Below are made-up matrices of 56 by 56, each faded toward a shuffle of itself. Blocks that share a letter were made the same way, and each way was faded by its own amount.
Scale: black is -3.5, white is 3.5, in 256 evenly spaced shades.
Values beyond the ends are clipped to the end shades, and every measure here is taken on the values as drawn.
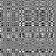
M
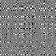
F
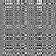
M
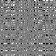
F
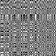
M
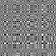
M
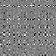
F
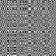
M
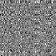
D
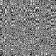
D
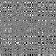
F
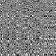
D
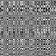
M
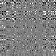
F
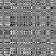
M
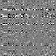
F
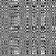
M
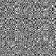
D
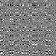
F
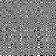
F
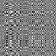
M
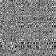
D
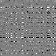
F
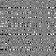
F
